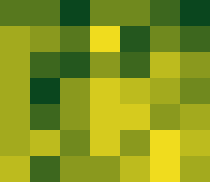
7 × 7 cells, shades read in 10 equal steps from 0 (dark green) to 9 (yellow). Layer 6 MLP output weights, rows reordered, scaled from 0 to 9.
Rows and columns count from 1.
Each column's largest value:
7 7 5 9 8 9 7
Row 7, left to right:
7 2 5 5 7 9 6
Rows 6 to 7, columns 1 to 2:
6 7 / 7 2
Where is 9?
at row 2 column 4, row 6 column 6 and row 7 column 6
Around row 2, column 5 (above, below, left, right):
4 2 9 4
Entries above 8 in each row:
0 1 0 0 0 1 1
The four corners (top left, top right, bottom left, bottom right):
3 0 7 6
